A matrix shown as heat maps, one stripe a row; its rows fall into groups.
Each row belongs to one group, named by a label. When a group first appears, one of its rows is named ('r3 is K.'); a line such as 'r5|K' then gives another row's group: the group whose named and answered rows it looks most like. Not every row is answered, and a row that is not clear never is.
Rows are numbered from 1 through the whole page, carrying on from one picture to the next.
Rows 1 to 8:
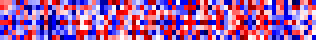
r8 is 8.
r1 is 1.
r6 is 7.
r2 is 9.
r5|9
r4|7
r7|8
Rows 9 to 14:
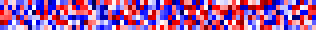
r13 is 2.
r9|8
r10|9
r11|9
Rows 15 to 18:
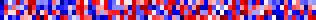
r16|8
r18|9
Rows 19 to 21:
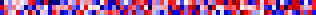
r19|7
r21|8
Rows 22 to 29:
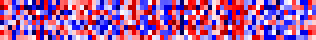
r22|9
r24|8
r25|9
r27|2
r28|9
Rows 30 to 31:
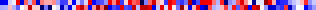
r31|8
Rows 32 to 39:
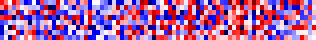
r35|9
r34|7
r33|1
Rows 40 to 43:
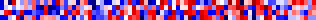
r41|7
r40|2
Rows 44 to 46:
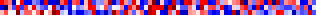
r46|1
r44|9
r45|7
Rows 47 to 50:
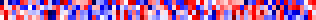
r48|2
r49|1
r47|9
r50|1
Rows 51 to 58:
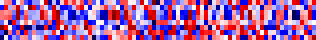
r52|8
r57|7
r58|9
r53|1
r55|2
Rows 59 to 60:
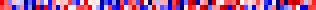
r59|2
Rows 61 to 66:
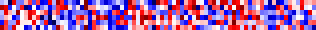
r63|1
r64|8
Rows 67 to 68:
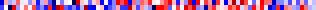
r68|2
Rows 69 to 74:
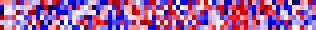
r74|2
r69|1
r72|2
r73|8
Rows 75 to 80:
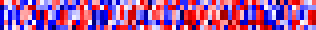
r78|9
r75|2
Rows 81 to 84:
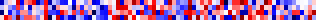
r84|1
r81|7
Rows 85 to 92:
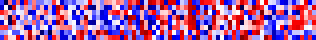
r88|2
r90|2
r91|8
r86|2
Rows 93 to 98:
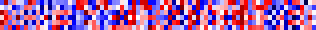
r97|2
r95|2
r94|8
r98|1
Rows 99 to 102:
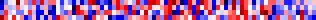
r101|8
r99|7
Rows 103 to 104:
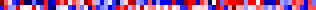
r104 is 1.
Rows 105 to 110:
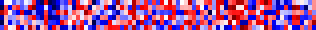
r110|8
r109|9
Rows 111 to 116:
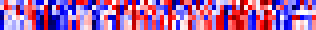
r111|8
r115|7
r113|7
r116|7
